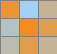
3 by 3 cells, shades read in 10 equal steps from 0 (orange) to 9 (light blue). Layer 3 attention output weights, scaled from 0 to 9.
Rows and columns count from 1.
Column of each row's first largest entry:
2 1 1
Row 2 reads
7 0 2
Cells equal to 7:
1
